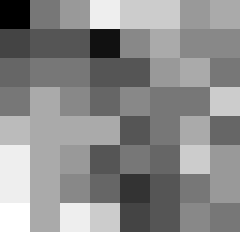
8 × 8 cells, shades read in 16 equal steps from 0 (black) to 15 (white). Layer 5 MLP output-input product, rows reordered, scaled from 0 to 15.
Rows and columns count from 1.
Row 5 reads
11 10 10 10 5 7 10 6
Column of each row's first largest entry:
4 6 7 8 1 1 1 1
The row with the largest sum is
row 8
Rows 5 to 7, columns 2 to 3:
10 10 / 10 9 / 10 8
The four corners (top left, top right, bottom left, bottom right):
0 10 15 7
